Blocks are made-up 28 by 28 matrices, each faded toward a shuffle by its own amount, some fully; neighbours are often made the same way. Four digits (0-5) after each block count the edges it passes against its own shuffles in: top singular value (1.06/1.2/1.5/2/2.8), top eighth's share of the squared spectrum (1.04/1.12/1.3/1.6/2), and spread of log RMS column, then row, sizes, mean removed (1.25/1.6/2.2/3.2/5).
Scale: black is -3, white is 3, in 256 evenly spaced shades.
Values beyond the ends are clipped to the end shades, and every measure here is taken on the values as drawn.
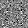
1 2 1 0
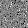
0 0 0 0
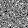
0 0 0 0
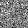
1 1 0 0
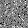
0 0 0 0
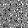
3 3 2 1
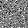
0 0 0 0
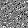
0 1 0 0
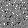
0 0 0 0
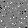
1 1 0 0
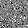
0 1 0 0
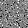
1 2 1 1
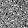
0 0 0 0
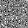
2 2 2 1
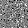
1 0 0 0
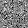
0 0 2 0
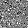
0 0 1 0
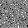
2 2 0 0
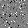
2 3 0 0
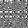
4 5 2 2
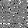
3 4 1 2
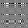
4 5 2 3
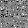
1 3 1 2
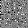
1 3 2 2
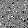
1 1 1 0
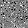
1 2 1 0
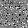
1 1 0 0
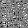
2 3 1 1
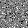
1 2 0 0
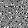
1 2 0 2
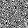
0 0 0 1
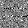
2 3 0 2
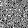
1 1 0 1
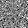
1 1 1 0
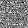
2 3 0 2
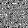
1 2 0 1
